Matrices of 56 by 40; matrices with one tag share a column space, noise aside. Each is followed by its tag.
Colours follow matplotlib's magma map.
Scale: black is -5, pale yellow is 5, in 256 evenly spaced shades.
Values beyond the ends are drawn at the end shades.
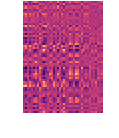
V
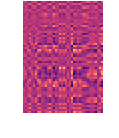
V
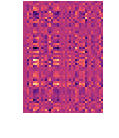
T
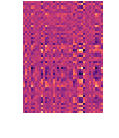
V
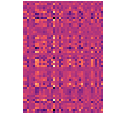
T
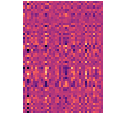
V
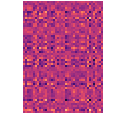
T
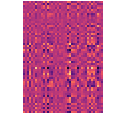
V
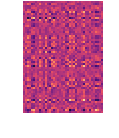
T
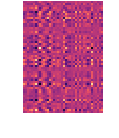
T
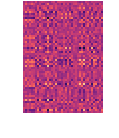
T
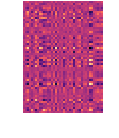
T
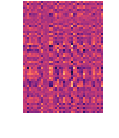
V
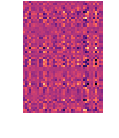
T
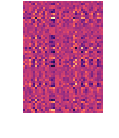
T
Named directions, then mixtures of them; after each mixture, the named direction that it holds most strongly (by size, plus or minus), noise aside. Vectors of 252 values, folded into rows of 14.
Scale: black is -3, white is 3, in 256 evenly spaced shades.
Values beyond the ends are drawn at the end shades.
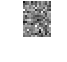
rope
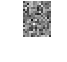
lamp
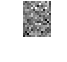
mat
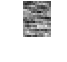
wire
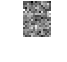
lamp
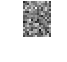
rope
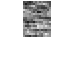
wire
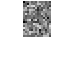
lamp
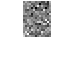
mat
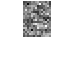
wire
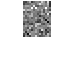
mat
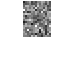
rope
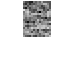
wire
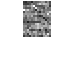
wire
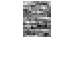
wire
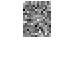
rope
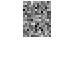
rope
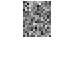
lamp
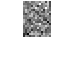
mat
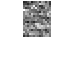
wire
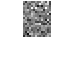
mat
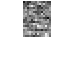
wire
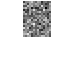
lamp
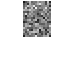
rope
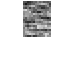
wire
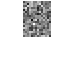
lamp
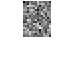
rope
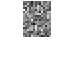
lamp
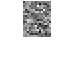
rope
